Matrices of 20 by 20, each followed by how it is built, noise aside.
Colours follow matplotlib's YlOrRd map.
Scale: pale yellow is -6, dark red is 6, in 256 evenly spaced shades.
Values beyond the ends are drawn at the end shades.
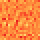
low rank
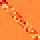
banded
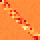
banded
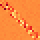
banded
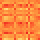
low rank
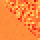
upper triangular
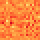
low rank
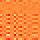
low rank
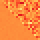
upper triangular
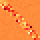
banded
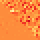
upper triangular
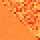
upper triangular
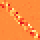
banded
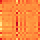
low rank
